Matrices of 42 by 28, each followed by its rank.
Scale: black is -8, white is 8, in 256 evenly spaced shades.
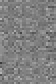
five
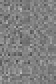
five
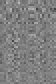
five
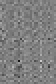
five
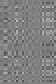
two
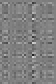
two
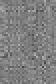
five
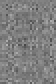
five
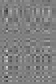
two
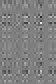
two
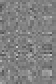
five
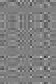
two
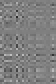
two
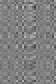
two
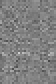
five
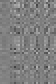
two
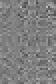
five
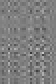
two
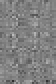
five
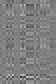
two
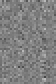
five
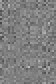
five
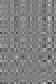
two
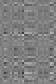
two
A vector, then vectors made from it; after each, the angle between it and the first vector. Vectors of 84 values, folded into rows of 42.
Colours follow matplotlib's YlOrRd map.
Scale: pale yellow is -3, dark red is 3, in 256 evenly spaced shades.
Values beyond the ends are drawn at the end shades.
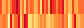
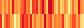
orthogonal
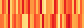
partly opposed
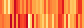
partly aligned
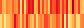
partly aligned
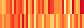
partly aligned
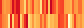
nearly parallel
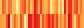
nearly opposite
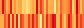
partly opposed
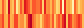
partly opposed
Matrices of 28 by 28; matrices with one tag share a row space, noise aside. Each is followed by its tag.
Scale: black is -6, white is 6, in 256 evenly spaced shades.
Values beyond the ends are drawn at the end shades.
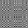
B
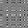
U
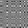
U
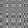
U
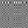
B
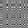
U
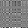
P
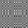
B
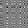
U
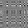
U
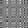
U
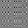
B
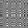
U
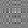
P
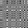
U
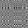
B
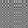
B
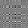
P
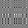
B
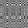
U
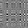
U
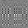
B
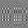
B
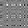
U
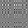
B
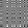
U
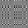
B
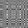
U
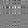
P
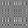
B
